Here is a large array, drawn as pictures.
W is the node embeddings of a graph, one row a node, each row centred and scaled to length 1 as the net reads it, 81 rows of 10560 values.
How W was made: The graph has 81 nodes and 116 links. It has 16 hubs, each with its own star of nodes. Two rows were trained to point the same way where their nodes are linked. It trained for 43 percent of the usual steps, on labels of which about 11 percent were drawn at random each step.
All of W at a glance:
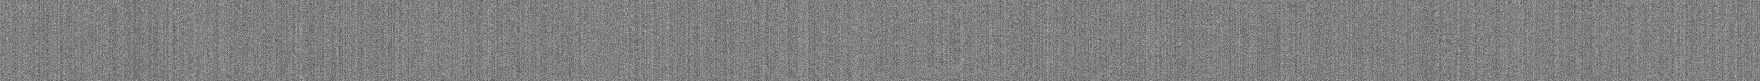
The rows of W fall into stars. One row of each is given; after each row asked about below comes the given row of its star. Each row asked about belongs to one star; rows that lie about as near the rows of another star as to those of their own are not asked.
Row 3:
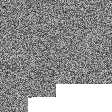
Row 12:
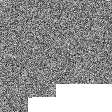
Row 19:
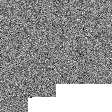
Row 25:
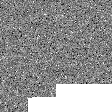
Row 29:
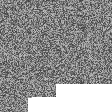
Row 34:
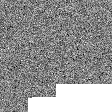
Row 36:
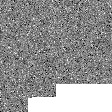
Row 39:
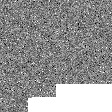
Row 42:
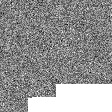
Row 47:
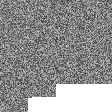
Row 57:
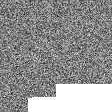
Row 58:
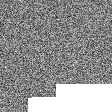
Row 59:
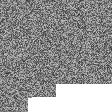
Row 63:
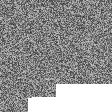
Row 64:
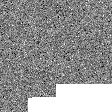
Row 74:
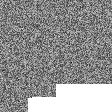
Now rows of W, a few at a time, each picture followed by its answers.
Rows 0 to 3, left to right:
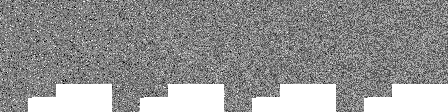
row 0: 63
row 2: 25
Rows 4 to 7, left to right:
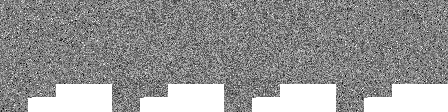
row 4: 59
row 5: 47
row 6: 57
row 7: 19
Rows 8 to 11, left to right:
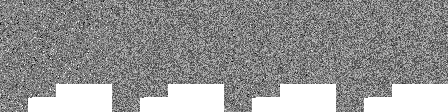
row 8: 12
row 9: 19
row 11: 36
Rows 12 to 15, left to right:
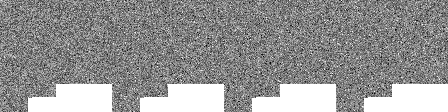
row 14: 74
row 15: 57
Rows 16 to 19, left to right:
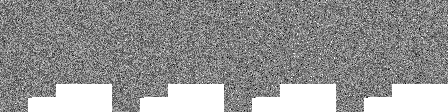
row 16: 57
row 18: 47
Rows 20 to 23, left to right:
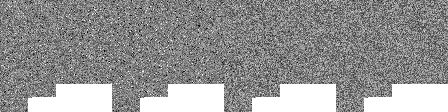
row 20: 36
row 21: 42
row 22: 25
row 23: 64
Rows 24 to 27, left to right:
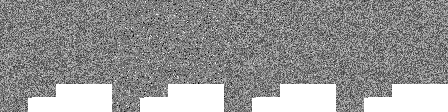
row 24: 34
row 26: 74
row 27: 64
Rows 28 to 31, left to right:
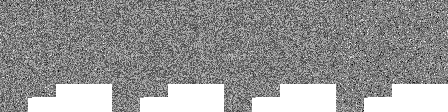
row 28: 57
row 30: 39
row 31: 29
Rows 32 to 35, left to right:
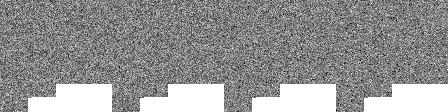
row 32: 63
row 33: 42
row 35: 58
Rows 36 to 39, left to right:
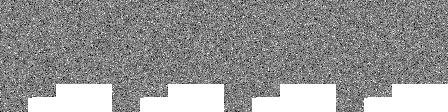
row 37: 29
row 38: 58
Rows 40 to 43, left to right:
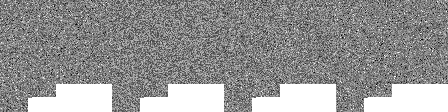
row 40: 58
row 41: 58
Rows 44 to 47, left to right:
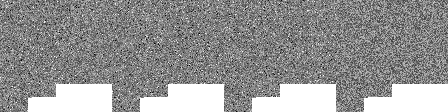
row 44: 39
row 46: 29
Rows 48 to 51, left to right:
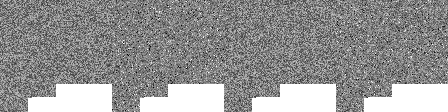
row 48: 25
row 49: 64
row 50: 42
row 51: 19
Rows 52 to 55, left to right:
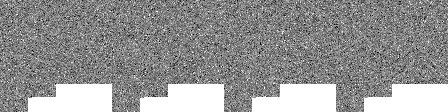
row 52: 25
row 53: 64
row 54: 63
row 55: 63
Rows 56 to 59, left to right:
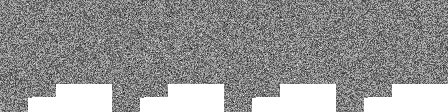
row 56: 47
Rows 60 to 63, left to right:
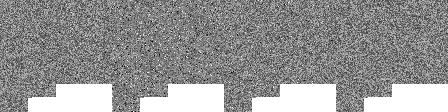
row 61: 29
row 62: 59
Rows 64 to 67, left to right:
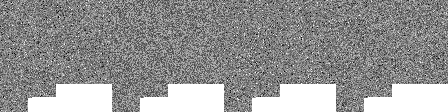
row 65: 57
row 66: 59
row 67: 3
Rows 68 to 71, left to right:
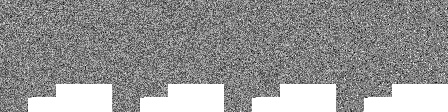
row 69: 12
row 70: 3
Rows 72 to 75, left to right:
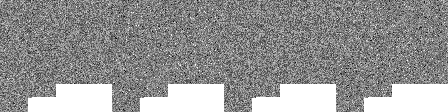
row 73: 42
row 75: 64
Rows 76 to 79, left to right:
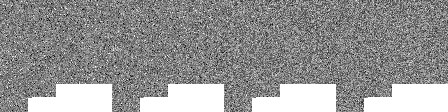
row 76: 63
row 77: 29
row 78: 19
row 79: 58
